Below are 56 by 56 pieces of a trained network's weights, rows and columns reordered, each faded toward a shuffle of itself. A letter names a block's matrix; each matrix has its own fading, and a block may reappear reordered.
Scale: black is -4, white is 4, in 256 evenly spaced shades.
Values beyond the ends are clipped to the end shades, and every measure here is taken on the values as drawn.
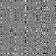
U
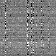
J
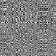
U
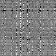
J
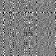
U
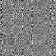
U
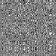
U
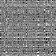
J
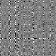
U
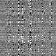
J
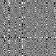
U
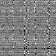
J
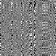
U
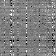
J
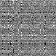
J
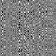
U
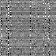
J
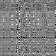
J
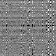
J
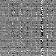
J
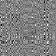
U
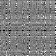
J
